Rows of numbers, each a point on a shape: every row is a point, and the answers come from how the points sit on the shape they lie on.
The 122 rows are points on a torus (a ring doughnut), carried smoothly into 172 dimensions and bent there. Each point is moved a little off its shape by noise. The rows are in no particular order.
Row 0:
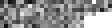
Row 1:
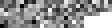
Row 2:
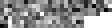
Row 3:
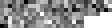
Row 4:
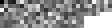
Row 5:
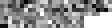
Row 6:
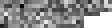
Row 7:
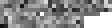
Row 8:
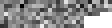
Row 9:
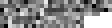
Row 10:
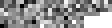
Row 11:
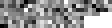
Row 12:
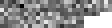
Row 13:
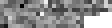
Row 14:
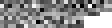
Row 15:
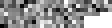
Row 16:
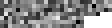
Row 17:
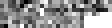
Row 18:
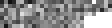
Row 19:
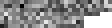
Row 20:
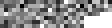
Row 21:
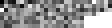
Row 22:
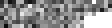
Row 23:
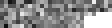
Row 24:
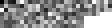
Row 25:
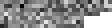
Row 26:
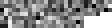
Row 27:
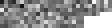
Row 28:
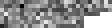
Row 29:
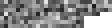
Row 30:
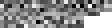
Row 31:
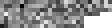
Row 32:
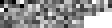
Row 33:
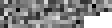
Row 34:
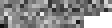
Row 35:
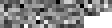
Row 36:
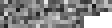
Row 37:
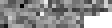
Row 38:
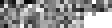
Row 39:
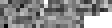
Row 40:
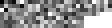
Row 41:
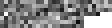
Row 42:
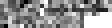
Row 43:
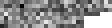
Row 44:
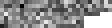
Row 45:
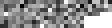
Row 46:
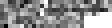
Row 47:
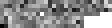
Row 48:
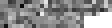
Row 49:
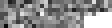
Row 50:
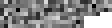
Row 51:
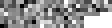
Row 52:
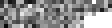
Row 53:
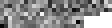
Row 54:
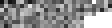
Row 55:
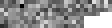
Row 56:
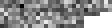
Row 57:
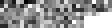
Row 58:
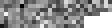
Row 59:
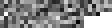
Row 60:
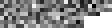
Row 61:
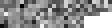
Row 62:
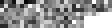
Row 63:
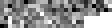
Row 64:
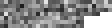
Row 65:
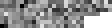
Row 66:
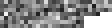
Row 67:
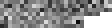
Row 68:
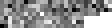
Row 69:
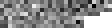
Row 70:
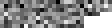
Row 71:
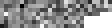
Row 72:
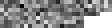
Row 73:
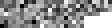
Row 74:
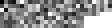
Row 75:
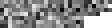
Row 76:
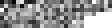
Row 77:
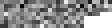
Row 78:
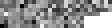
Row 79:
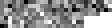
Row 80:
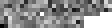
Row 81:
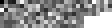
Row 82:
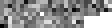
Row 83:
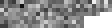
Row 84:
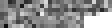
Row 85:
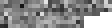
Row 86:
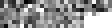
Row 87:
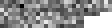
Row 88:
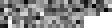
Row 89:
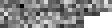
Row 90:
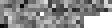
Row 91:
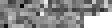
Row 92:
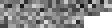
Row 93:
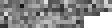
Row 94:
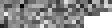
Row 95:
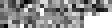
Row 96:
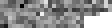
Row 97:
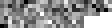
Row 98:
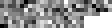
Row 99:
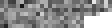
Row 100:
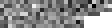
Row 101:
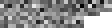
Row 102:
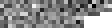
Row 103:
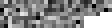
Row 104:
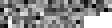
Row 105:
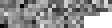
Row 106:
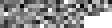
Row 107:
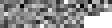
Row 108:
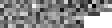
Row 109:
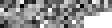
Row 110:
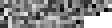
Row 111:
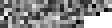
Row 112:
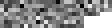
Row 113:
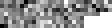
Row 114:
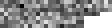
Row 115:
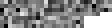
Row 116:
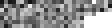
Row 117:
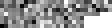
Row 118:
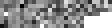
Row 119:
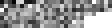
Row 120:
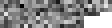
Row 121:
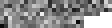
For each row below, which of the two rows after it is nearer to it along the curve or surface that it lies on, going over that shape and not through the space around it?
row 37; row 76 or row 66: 66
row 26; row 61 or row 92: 92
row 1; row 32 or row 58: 58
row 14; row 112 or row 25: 25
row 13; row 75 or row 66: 66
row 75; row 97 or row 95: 97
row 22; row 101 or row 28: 28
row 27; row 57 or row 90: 90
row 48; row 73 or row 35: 73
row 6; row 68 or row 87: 87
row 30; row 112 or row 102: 102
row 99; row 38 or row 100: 38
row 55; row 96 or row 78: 78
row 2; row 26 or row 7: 26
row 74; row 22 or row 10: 22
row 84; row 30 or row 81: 81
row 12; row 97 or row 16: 16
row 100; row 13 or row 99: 13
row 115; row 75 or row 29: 29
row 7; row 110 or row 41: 41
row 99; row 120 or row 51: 51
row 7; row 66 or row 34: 34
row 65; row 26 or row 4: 4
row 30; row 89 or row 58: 58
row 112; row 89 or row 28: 89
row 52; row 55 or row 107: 55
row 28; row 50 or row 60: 50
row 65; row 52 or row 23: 23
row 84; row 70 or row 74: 74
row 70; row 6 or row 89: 89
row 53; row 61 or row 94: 94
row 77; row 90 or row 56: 56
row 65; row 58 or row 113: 113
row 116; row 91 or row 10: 91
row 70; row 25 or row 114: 114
